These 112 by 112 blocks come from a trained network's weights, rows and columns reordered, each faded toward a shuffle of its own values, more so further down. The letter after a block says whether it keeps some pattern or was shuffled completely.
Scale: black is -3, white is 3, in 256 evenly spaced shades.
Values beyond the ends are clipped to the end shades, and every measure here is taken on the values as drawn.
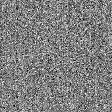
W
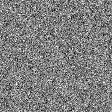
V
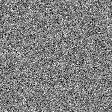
V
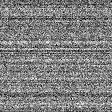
W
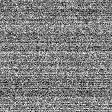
W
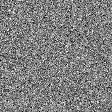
V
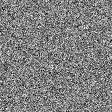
V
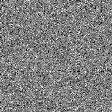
W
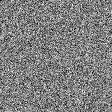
V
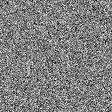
V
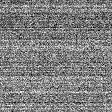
W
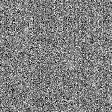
W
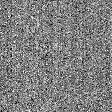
W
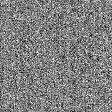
W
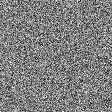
V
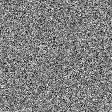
V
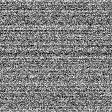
W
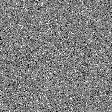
V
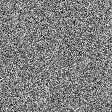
V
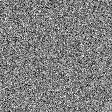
V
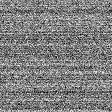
W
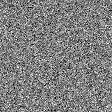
V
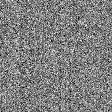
W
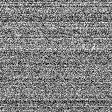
W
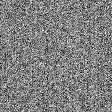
W
